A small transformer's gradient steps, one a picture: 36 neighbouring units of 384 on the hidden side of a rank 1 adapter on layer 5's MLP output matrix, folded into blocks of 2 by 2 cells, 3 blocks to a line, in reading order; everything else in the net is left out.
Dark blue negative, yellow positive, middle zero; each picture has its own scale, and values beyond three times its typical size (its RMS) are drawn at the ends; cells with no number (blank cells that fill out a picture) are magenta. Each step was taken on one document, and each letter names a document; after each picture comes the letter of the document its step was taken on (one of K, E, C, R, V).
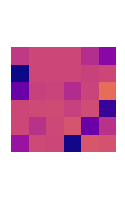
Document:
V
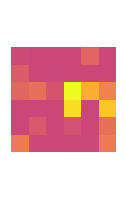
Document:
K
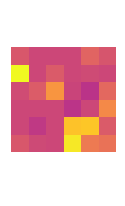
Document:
V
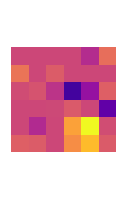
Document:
V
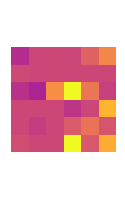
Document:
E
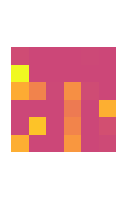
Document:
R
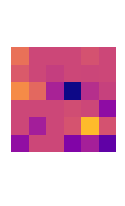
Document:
V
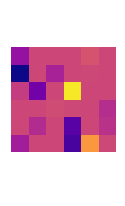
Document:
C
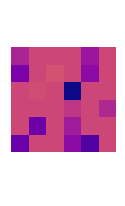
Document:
C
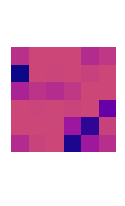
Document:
V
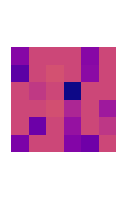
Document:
C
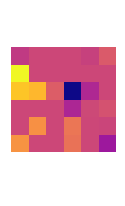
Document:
R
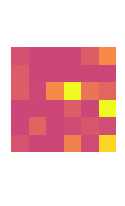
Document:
E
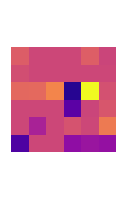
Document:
K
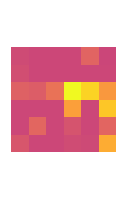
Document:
K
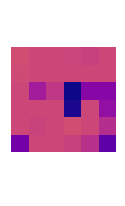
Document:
K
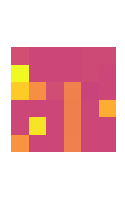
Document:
R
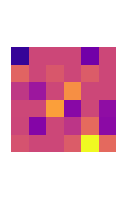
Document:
C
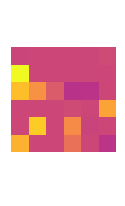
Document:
R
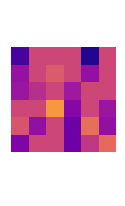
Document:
C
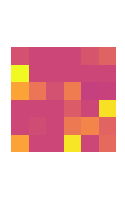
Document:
E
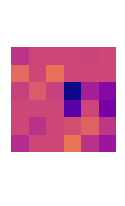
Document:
E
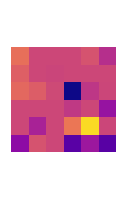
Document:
V
